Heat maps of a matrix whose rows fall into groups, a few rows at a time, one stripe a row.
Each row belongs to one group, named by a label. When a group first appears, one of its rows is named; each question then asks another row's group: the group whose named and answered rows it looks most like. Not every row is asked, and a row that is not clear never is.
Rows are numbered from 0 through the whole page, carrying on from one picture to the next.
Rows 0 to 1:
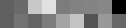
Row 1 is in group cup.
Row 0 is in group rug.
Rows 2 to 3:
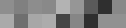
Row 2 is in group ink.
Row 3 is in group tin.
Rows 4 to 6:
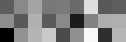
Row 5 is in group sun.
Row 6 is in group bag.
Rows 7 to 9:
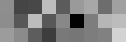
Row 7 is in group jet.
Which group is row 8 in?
sun
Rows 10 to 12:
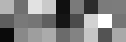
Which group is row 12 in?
bag
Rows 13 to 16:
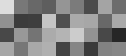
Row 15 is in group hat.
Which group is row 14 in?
jet
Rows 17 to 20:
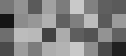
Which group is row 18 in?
bag
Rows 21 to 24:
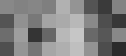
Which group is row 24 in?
hat
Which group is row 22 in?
hat
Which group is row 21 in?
ink
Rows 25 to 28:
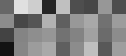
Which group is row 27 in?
bag
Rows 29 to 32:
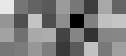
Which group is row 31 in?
tin
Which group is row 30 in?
sun
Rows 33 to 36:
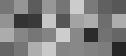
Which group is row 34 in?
jet
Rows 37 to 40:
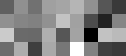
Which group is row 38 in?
ink
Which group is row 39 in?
tin
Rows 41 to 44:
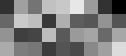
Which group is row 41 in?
hat
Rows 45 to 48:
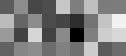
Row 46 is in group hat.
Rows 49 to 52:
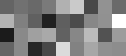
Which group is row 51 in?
bag
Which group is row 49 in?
cup
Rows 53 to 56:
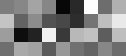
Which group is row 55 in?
jet
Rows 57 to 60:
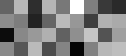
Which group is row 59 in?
bag
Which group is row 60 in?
sun
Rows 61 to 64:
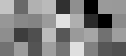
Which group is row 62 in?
ink
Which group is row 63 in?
jet
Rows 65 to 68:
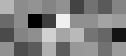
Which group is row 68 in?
jet
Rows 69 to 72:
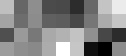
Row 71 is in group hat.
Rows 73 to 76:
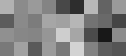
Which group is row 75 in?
ink
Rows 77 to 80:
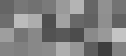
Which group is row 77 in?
cup
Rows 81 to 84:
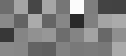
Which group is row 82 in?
sun
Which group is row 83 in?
bag
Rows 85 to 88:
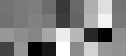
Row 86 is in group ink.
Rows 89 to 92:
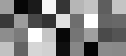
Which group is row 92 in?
tin
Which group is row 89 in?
jet
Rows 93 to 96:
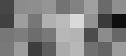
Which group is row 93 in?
bag
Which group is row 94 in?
hat
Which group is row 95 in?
cup
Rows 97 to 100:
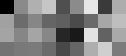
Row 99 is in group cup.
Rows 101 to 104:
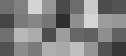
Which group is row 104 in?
hat
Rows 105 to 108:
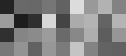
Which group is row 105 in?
cup
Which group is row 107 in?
bag
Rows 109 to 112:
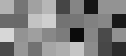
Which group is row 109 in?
tin
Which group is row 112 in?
hat
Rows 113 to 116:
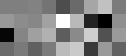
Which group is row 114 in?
ink
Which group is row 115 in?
bag
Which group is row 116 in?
cup
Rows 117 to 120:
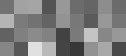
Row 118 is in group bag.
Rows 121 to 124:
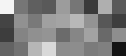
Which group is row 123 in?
bag
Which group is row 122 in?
hat
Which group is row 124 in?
rug
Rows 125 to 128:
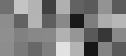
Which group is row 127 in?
ink
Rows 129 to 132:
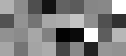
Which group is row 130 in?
hat
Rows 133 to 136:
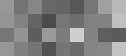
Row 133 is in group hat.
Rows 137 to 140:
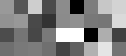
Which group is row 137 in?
sun
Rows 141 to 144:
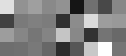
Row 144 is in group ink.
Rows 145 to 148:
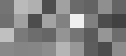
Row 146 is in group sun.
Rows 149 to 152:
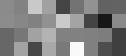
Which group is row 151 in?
rug
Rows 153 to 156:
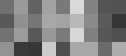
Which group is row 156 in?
jet
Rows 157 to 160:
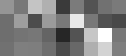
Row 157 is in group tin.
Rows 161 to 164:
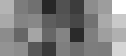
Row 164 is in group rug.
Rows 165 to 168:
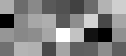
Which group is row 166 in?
bag
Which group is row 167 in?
ink
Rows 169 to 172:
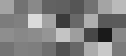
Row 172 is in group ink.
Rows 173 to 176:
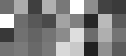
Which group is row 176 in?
cup
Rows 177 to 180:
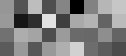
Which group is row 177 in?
sun
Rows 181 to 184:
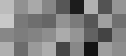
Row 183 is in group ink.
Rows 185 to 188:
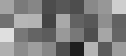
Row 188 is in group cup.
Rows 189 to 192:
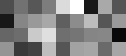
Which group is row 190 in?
bag
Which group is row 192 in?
jet
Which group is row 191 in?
rug
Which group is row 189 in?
cup
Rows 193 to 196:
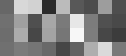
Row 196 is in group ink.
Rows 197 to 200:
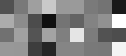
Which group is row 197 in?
rug
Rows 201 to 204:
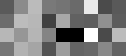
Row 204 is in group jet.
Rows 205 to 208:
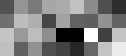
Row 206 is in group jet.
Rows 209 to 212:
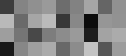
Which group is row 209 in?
bag
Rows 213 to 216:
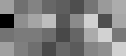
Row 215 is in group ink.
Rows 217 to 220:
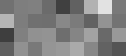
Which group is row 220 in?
hat
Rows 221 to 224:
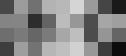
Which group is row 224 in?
hat
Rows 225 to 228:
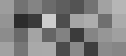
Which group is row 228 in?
tin
